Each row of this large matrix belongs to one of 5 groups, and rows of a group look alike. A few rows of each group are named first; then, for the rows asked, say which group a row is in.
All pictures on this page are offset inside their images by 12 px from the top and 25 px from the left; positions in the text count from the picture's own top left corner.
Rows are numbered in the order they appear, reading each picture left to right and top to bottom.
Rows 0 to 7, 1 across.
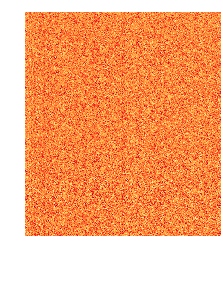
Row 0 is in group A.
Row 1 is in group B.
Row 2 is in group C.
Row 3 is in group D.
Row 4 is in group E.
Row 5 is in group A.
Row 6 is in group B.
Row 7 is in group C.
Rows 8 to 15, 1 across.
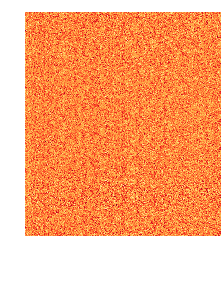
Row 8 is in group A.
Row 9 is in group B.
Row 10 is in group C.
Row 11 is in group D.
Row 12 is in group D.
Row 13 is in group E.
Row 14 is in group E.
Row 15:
C
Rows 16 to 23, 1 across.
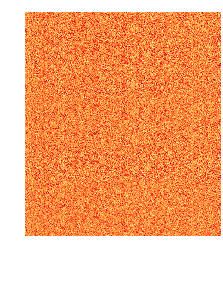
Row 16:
E
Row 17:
D
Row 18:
E
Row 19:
D
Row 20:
A
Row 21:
D
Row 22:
C
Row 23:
D
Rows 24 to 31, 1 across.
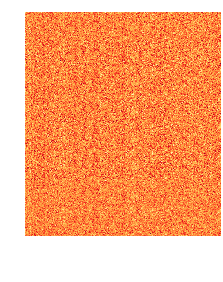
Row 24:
D
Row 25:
D
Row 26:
B
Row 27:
E
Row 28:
B
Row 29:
B
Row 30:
E
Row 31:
B
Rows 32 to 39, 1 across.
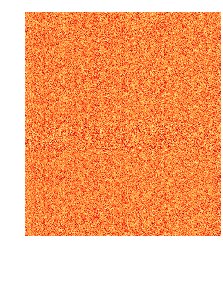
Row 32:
B
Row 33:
C
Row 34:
D
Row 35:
C
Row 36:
B
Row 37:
C
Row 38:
D
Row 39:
D
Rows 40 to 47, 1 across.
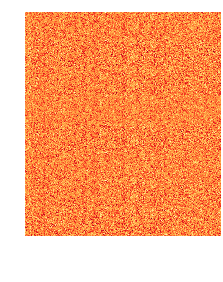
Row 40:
D
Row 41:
E
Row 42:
E
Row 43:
B
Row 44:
E
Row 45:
C
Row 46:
E
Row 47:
B
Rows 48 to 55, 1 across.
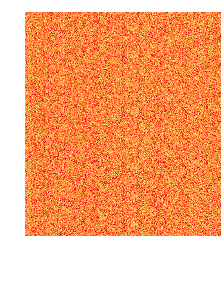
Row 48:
D
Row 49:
D
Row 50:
C
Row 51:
A
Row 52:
C
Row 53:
A
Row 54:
E
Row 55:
E
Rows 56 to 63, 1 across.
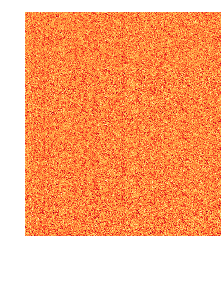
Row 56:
C
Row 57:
D
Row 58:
E
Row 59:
B
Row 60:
C
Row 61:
E
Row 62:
B
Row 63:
A
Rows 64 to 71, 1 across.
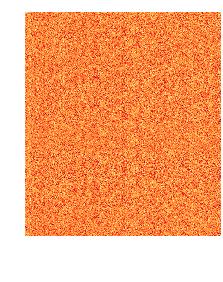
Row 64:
E
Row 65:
B
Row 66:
D
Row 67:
D
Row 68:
E
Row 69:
E
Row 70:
B
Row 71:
A
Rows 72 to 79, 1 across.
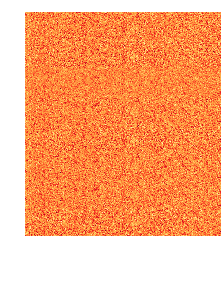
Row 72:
E
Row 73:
E
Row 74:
C
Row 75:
A
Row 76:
E
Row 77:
A
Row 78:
A
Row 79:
B
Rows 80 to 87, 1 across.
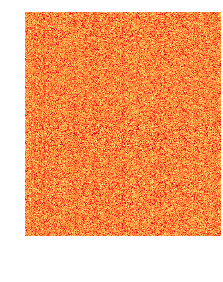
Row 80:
B
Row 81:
C
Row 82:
C
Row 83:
B
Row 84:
A
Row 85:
B
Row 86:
B
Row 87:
D
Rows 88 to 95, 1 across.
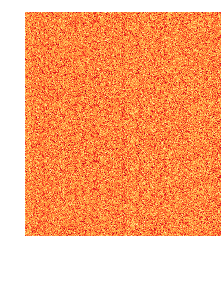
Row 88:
D
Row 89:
C
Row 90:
A
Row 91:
D
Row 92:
E
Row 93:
D
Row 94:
D
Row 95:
E
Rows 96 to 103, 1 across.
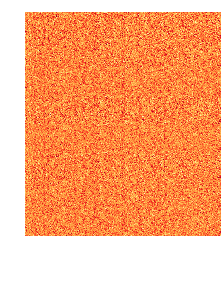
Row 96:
C
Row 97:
A
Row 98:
B
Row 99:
D
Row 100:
C
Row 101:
C
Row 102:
E
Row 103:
D
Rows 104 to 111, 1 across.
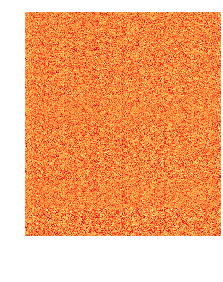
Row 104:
E
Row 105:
A
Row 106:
C
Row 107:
A
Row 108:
D
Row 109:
C
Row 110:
D
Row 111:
B
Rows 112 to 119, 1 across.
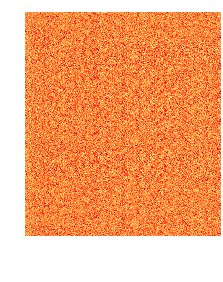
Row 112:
C
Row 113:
E
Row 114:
D
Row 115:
D
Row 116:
A
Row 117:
D
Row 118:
C
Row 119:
A
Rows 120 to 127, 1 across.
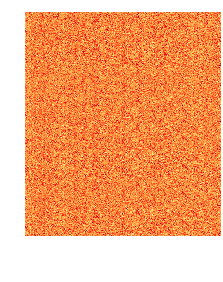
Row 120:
A
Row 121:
D
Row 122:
E
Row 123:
A
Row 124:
B
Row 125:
B
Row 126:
A
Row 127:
B
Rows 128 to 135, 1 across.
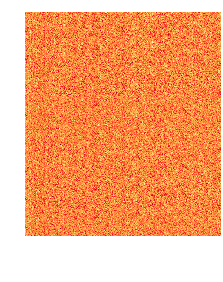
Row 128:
B
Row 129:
B
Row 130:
E
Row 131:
A
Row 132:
C
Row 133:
B
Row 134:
A
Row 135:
A
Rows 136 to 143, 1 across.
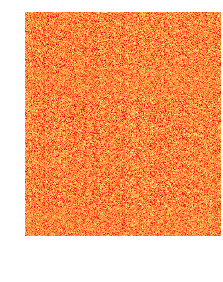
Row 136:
C
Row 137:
C
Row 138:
C
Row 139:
E
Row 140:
B
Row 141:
B
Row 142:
B
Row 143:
D
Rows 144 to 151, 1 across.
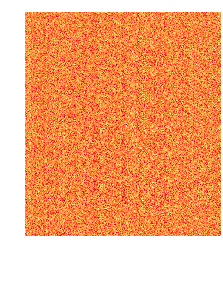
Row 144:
C
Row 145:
E
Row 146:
E
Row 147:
E
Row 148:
B
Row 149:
D
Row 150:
D
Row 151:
C
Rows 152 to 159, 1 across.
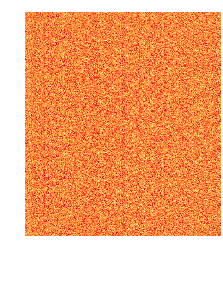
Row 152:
C
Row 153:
C
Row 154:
D
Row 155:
D
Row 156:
B
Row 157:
C
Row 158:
C
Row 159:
E
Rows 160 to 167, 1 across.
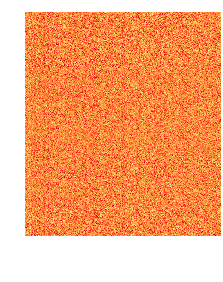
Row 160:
B
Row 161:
C
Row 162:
A
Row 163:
D
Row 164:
C
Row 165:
E
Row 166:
C
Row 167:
B
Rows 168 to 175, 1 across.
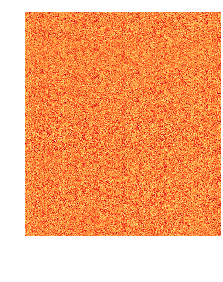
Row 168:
A
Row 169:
D
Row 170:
A
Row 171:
A
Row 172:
B
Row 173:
D
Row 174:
D
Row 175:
E
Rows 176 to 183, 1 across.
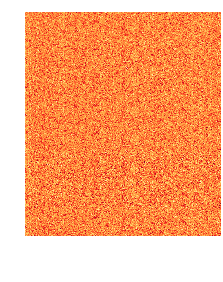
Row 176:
D
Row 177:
A
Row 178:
B
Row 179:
A
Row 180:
A
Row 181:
E
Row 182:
B
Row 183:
A
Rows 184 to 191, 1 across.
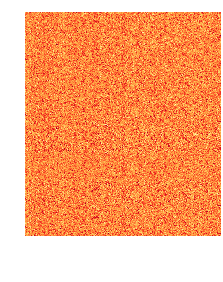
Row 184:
D
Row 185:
B
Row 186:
E
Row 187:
A
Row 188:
C
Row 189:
E
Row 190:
A
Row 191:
A
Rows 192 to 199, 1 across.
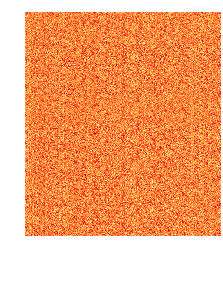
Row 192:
D
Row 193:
E
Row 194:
E
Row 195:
A
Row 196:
A
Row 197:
A
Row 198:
B
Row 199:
B
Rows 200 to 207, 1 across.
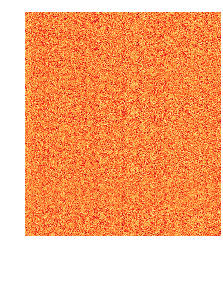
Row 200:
A
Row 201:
A
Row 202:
E
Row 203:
E
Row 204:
C
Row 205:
E
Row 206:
D
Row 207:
D
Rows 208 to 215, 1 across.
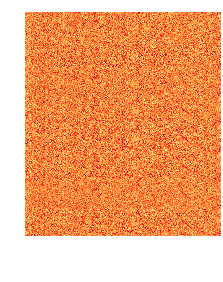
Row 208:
D
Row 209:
E
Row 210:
A
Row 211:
B
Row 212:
B
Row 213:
B
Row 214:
A
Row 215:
B
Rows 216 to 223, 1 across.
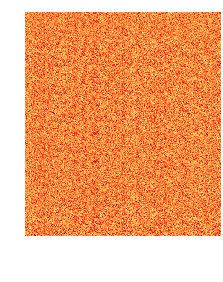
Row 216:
D
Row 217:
B
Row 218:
B
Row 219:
E
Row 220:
A
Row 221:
A
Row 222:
E
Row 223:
B
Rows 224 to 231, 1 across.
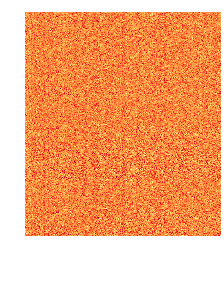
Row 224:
B
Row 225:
D
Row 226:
C
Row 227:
A
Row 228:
C
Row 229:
E
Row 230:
B
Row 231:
C
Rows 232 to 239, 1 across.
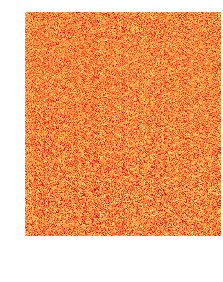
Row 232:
E
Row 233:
C
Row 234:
D
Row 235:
C
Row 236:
C
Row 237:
D
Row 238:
A
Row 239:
B
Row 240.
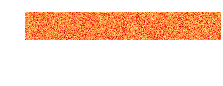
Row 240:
E
